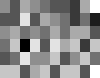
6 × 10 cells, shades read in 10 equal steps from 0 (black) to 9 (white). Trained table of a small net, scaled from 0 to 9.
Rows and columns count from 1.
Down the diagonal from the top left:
5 3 4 8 5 3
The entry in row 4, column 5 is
3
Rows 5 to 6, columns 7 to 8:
3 5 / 7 7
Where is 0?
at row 4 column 3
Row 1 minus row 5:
2 -1 -2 0 -1 -4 0 -3 -1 5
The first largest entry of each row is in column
10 3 2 4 3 10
